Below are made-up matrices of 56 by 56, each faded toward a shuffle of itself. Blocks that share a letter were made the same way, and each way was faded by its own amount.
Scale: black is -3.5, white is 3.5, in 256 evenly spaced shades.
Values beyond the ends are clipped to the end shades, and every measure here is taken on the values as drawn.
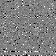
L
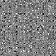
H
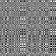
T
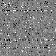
L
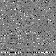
L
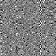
H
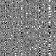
H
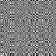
T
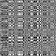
T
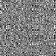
H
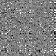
H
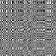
T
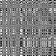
T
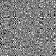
H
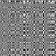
T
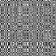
T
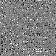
L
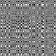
T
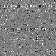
L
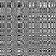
T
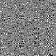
H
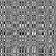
T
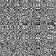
H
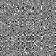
H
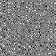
L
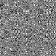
H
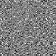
H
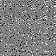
L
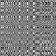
T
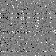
L
